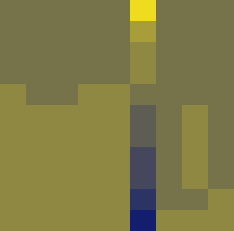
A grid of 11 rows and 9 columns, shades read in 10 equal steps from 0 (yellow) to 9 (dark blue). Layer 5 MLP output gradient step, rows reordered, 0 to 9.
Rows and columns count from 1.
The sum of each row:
40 43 44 44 42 40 40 41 41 42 41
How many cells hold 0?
1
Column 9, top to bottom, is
5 5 5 5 5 5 5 5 5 4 4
